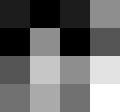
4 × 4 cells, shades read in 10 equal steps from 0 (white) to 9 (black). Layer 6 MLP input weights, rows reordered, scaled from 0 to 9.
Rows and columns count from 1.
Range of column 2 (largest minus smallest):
7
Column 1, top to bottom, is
8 9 6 5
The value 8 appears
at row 1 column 1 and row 1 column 3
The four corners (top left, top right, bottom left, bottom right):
8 4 5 0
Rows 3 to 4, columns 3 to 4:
4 1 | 5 0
